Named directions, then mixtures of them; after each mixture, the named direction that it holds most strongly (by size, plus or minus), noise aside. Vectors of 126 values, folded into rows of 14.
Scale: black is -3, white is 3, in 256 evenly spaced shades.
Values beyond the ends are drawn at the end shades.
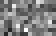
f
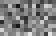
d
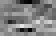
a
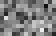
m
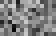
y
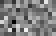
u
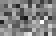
d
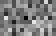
m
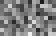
d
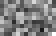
m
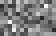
y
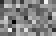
u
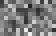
d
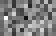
m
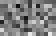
d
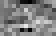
a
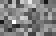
y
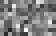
f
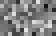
m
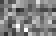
f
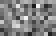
d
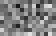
d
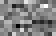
f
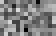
f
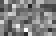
f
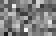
f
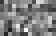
f
